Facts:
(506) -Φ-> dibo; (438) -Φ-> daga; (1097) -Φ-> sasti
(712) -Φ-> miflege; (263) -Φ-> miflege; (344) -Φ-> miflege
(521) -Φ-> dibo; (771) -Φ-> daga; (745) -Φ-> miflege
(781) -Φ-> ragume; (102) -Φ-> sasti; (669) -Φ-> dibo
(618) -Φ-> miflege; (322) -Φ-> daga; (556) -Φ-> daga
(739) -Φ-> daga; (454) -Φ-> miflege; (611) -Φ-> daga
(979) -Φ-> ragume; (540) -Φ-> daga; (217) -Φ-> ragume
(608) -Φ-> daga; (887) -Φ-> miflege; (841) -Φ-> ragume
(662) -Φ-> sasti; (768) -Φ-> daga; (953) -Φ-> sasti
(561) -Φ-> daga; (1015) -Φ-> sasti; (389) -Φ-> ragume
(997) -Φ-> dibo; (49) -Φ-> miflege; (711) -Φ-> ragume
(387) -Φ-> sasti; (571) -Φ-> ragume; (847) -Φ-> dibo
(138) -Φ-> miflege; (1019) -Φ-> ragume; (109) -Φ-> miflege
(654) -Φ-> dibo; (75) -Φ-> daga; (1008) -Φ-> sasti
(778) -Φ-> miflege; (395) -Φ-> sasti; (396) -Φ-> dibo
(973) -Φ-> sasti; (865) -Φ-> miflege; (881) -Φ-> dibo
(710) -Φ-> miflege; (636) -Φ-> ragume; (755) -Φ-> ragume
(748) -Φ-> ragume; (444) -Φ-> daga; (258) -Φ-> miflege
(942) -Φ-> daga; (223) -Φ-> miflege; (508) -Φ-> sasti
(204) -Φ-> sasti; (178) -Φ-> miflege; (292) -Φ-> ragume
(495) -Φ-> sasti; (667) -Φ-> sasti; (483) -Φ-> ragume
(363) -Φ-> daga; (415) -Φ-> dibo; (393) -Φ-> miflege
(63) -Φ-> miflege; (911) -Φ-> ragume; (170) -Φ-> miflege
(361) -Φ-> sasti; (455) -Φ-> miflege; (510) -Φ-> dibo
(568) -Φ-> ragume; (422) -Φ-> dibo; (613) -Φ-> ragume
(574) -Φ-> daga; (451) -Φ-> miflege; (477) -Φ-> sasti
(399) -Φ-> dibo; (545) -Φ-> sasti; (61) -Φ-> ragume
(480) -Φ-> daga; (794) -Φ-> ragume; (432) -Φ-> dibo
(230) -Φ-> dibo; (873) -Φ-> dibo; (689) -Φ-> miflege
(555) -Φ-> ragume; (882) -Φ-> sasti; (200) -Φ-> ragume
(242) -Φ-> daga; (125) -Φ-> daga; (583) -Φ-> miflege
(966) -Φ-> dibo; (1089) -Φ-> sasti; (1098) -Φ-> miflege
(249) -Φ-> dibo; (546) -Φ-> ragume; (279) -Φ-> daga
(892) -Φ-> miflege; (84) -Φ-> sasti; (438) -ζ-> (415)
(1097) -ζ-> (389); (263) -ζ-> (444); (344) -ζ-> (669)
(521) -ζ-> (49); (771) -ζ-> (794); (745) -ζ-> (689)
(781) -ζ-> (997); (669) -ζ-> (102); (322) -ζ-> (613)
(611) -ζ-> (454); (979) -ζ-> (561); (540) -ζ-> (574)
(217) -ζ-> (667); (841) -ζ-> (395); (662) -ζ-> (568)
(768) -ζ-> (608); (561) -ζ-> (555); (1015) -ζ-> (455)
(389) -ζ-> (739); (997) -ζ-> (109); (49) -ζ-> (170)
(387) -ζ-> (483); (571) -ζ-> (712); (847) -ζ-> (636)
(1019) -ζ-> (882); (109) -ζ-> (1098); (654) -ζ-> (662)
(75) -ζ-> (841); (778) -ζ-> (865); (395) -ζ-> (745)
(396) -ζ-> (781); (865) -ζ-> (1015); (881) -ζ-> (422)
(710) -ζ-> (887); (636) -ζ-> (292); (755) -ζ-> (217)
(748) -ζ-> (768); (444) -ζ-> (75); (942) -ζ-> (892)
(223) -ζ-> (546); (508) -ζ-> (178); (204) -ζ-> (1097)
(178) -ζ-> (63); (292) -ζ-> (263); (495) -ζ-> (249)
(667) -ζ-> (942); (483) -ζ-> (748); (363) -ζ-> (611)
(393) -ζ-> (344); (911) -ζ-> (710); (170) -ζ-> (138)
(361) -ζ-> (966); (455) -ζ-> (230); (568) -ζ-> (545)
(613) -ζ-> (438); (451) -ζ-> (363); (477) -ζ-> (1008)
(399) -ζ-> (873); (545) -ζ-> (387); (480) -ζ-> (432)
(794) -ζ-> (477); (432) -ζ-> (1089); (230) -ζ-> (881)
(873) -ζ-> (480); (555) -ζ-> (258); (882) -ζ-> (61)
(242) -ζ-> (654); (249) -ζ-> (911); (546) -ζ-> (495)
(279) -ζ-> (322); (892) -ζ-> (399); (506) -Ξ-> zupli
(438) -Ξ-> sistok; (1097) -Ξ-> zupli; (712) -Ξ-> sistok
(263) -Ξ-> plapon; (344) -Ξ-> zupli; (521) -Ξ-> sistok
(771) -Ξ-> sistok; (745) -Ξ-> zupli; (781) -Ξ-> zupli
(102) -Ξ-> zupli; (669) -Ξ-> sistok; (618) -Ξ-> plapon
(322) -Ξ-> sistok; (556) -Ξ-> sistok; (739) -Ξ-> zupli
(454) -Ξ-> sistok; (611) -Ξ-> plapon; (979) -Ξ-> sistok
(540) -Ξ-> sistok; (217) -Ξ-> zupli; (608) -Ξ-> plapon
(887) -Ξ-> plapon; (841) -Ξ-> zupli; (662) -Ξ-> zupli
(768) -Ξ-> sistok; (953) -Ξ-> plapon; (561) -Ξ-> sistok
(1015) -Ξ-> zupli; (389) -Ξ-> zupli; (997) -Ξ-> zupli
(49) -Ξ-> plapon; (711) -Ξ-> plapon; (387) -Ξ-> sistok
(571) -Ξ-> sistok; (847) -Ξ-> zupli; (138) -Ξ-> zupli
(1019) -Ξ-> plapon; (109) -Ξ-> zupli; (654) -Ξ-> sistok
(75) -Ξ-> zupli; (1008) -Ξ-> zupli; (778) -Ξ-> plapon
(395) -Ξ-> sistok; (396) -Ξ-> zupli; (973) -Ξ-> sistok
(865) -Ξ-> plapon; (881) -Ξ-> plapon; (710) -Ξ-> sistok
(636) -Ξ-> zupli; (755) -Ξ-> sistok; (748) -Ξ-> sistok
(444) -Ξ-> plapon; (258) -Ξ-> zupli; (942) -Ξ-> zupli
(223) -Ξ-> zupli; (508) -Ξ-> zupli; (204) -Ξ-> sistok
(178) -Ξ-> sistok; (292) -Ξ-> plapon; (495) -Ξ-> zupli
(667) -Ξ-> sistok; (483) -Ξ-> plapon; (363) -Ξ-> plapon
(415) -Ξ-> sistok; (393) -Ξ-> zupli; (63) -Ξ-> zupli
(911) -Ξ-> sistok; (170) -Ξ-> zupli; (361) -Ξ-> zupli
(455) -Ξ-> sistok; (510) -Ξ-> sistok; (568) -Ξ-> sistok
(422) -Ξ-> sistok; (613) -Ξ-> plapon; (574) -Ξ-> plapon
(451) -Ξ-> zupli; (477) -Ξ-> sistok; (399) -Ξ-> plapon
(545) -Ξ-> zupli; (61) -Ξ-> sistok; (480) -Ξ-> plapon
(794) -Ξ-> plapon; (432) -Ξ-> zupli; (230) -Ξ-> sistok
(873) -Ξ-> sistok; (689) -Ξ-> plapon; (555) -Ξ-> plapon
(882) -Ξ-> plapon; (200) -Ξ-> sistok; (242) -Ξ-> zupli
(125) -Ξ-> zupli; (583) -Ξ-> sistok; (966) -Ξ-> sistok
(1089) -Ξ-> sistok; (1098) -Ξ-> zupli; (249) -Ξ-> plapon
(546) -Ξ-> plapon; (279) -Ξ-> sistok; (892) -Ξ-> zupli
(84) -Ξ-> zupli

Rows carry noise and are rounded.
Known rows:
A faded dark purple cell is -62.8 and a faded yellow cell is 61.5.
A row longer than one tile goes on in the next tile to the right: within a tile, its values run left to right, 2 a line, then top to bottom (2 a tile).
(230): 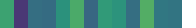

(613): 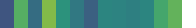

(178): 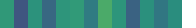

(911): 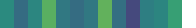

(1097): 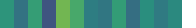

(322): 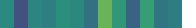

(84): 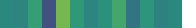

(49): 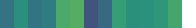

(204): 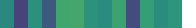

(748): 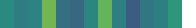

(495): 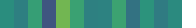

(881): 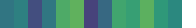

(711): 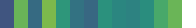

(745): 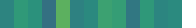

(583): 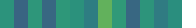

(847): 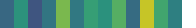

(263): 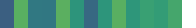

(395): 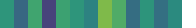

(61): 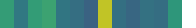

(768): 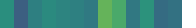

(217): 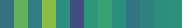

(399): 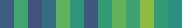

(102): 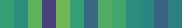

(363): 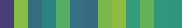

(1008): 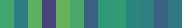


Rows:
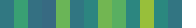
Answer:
(997)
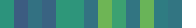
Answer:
(510)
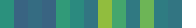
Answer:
(669)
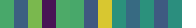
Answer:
(1089)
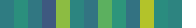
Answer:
(432)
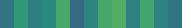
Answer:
(942)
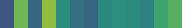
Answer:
(483)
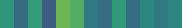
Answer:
(1015)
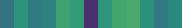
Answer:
(574)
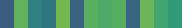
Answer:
(451)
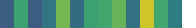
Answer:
(396)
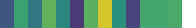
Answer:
(571)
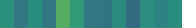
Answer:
(170)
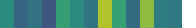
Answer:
(873)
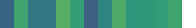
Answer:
(618)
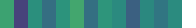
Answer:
(455)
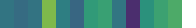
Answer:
(979)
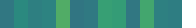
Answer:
(125)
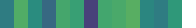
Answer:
(689)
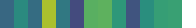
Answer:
(755)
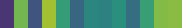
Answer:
(1019)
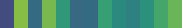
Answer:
(292)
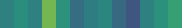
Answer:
(389)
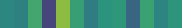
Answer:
(662)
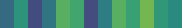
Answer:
(249)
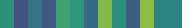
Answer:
(654)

